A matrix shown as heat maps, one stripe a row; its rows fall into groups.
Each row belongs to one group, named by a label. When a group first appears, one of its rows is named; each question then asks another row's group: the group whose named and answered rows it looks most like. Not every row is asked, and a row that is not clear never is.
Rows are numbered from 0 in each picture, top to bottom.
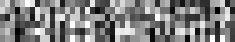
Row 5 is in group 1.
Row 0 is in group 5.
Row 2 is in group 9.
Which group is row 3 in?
1
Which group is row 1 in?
1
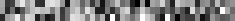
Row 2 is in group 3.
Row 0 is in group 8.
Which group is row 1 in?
1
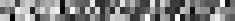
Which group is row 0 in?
5
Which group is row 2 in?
5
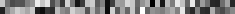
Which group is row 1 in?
3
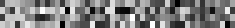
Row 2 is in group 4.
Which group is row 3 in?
5
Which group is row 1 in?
8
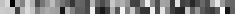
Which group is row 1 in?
5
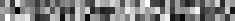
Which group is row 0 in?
4
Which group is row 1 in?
1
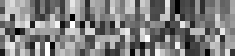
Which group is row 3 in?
8
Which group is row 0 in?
4
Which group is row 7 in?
9
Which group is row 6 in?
9
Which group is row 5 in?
4
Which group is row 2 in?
4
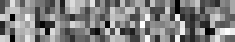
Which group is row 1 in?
4
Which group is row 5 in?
5
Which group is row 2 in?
5
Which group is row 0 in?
3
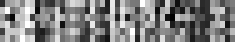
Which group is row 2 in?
8
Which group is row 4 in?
4
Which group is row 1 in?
5
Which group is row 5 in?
5
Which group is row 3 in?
5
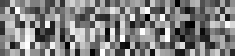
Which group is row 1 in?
4
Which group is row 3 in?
9
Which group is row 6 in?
8
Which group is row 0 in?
3
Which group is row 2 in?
5
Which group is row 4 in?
3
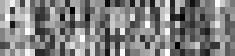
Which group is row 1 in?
4
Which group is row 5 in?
9
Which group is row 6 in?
3
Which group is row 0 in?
9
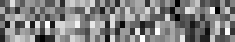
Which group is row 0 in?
3
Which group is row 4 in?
9
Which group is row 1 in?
1
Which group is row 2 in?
4
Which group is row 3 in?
9
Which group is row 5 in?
3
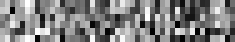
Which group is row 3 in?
9
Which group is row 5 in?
5
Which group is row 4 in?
1
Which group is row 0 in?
5
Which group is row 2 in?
9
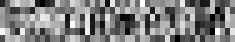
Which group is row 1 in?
1
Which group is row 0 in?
3
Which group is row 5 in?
4
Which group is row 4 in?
8
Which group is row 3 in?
8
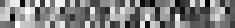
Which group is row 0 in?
9
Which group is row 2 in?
5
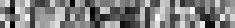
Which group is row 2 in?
8
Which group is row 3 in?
8
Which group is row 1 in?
8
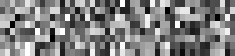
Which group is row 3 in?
5
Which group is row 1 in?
8
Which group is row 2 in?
1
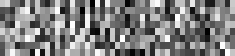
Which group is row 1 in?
8
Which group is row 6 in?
1
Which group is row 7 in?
9
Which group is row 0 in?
8
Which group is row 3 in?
8
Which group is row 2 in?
8
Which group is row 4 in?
9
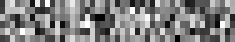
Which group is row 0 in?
9
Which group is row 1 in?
4
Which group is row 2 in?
1
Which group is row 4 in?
5
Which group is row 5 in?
3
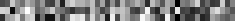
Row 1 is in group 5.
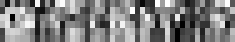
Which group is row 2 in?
5
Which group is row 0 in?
9
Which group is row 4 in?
4
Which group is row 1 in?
4
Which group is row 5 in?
4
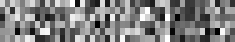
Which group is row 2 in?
3
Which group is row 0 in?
9
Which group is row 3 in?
9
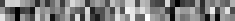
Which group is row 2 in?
1
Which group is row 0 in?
4
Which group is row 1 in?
1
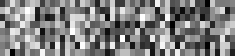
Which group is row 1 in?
5
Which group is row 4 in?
9
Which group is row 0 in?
9
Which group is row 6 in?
9
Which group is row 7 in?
1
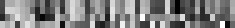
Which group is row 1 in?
4
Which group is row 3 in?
5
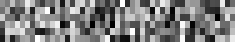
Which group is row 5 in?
8
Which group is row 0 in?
3
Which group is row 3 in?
8
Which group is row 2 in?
1
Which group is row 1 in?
1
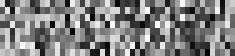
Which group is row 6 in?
5
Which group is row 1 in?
4
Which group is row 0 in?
8
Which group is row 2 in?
8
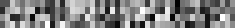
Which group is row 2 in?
1
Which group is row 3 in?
9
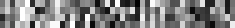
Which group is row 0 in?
8
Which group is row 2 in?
8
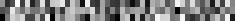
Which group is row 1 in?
3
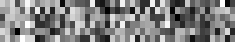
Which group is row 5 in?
5
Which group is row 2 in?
4
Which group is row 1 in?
9
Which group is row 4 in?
1
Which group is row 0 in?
5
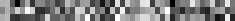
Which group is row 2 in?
1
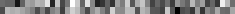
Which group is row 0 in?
1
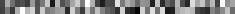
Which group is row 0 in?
1
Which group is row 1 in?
8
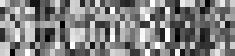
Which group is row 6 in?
8
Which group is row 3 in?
5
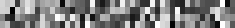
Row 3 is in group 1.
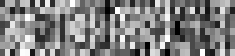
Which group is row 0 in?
9
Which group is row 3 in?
3
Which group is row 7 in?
8
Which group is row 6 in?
5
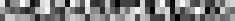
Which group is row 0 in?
8
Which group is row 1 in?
1
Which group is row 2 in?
4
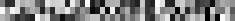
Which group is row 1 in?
9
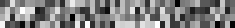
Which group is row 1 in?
5
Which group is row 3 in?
1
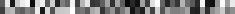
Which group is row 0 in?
8
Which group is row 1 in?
9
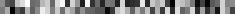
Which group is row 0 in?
8
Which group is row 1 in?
1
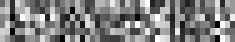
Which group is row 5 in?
1
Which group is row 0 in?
4
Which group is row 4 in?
5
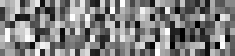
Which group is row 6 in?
1
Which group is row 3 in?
8
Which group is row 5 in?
5
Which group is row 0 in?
9
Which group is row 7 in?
9
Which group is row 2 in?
1
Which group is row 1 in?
3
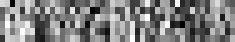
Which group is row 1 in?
9
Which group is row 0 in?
5
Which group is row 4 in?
5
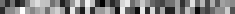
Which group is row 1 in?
8
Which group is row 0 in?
1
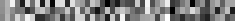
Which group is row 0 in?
9
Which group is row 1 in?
1
